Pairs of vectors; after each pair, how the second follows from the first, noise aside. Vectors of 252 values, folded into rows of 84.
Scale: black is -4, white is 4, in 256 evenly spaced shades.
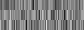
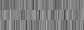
shrunk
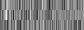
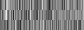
copied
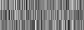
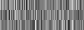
copied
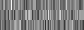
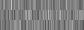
shrunk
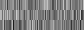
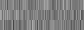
shrunk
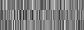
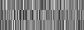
copied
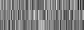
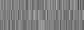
shrunk
